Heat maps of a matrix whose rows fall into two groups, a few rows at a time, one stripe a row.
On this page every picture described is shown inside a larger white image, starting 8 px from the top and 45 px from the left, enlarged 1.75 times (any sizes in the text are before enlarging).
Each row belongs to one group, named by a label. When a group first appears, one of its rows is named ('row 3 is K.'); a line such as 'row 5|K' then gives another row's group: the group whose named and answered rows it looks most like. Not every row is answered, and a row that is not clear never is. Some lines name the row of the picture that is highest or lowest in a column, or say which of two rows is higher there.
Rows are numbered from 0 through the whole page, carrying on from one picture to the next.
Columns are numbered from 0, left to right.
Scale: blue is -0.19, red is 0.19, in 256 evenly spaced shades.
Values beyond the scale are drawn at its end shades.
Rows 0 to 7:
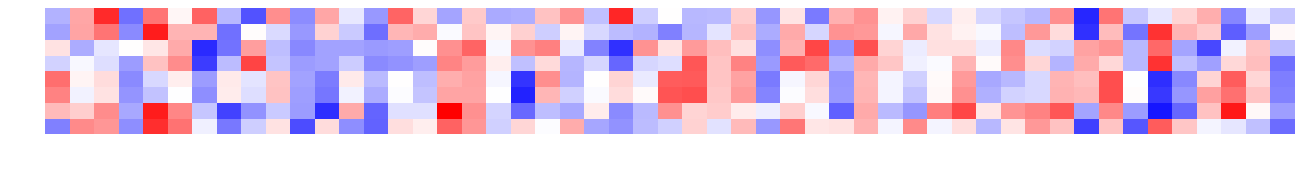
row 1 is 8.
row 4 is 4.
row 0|8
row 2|4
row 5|4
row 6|4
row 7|8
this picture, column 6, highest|0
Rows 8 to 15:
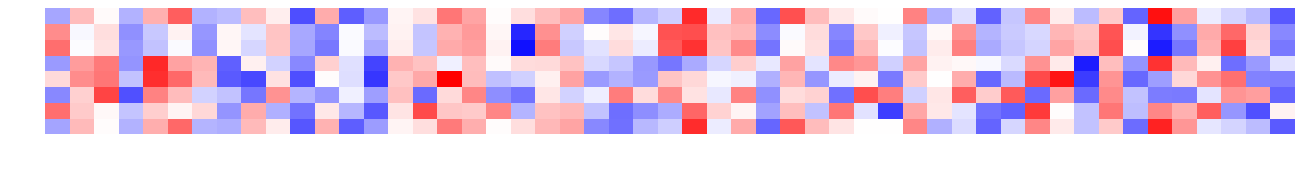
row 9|4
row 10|4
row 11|8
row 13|4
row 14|8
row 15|8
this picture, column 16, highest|12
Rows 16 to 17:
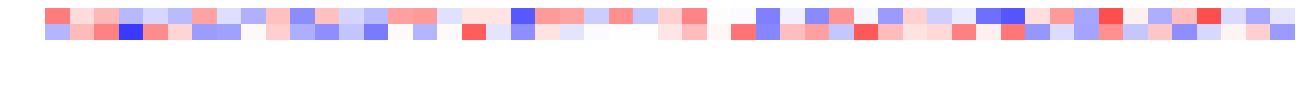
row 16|8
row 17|4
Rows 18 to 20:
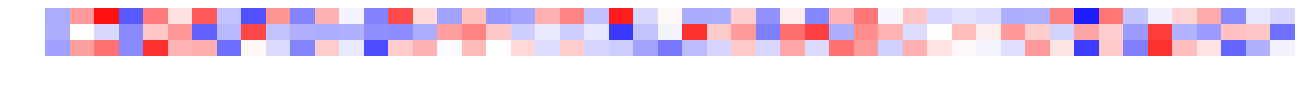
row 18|8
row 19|4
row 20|8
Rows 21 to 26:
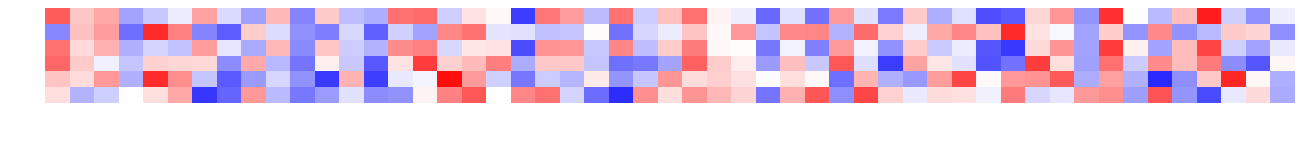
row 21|8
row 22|4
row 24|8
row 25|4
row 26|4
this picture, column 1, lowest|26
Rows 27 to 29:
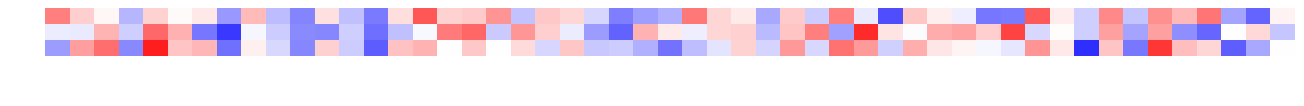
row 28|4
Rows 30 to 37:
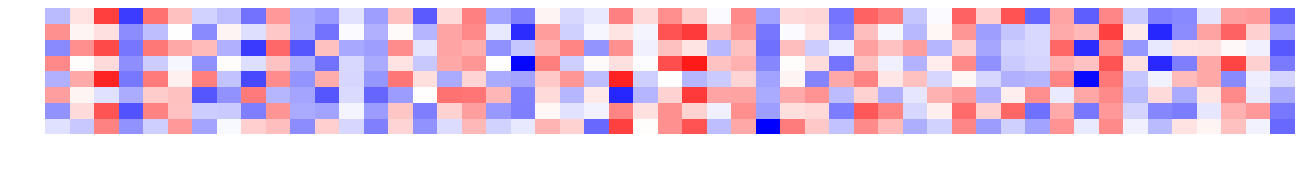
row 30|4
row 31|4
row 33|4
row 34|8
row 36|4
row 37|4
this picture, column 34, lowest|35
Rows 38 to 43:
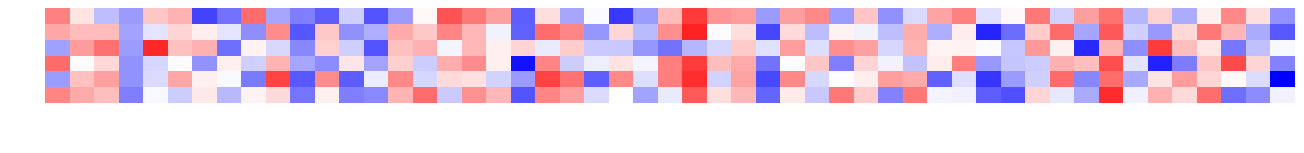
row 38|4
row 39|8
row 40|8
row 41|4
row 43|8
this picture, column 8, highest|38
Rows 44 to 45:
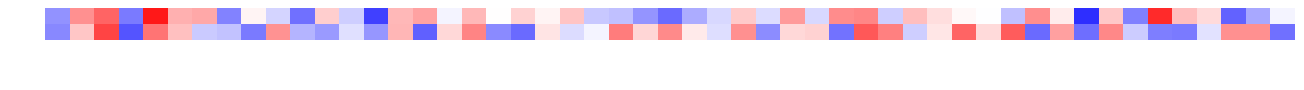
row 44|8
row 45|4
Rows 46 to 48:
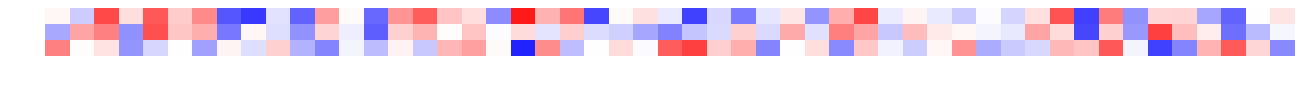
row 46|8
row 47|8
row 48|4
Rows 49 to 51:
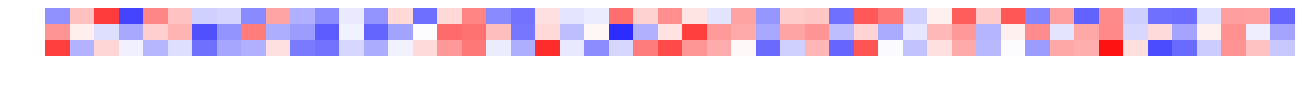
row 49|4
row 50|4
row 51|4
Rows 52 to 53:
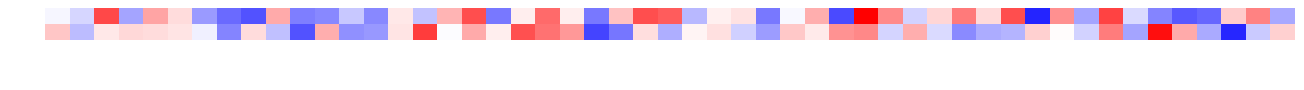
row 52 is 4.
